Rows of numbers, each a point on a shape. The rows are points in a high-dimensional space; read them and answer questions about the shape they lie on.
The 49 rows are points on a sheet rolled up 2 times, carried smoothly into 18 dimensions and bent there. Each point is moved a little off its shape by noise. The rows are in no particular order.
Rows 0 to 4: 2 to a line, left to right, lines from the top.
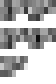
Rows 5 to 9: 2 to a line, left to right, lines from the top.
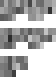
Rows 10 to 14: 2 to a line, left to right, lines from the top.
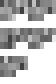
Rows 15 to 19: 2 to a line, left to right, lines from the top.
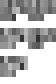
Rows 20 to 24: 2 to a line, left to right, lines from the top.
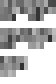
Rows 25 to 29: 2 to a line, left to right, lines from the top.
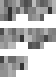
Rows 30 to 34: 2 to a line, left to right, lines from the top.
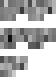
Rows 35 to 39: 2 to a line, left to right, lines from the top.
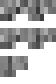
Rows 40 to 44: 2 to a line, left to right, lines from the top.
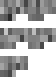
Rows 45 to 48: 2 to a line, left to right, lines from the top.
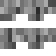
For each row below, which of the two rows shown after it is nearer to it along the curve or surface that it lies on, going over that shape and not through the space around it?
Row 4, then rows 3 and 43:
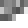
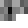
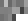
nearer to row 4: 3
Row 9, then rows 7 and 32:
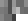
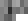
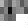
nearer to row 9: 32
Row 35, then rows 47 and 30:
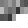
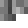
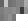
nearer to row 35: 47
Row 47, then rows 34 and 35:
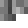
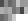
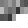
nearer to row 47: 35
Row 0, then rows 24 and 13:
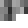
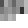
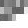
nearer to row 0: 13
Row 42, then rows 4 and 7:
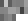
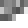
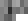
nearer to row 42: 7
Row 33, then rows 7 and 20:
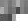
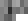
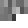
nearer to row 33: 7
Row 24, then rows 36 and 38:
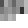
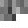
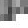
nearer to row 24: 36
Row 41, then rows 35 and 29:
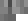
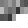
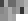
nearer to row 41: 35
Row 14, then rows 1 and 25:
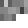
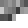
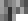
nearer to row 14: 25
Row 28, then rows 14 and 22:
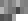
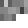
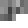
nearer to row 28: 22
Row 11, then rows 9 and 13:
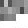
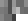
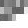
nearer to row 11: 9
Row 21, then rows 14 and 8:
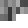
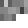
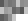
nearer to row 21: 8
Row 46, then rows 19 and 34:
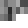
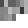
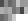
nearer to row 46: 34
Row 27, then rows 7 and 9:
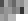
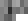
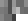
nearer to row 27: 9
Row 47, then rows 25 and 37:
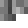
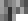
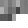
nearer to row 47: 25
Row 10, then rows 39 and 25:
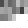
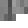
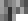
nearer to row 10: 25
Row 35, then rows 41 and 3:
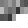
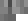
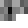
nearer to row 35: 3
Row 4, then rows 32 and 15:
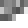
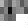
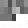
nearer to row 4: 32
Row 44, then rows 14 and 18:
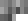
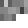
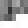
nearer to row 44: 18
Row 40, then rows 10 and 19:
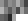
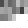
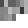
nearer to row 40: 10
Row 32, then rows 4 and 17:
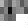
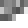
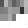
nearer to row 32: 4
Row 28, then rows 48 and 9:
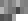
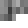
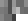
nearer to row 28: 48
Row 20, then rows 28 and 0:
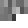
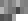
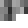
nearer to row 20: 0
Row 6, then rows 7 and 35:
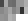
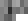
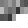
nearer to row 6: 35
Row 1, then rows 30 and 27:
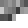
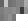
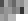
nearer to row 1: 27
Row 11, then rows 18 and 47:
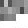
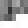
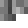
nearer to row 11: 47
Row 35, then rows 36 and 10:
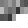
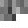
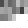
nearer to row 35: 10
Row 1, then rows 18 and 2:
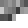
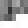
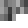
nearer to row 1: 2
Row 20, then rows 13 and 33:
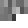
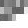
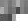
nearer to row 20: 33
